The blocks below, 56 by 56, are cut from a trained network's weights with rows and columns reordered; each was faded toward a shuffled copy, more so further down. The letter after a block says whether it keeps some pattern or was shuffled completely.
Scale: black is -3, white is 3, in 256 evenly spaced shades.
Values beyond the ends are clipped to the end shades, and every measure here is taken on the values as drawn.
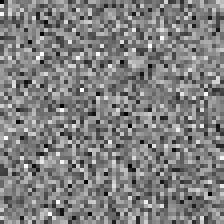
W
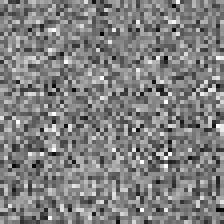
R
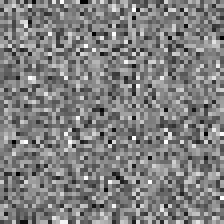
R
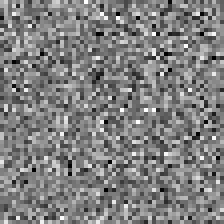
R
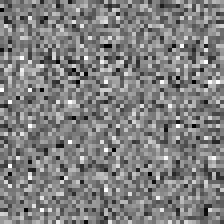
R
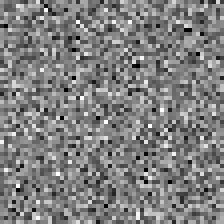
W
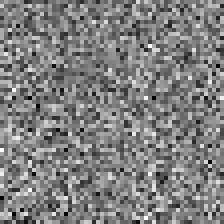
R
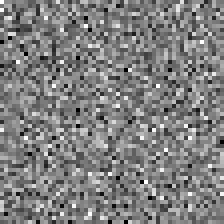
W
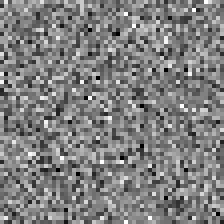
W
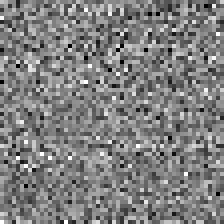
R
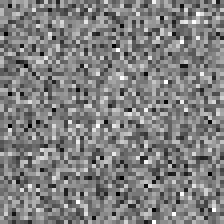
W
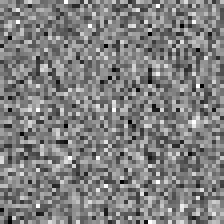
R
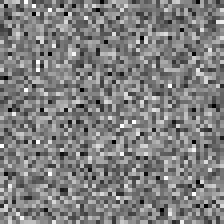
W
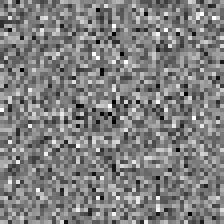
R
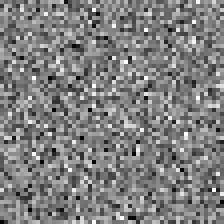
W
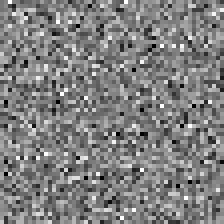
W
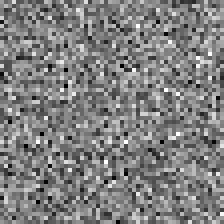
W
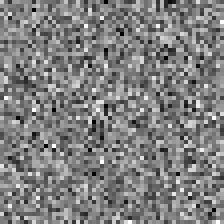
R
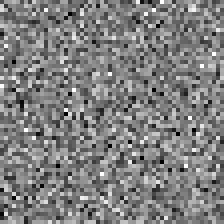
W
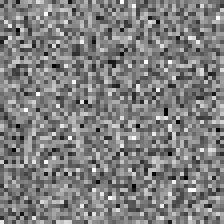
W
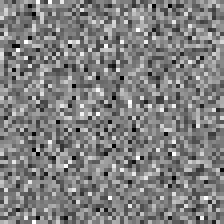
W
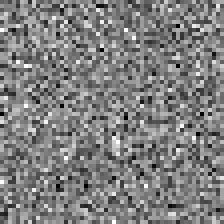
R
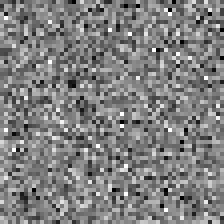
W
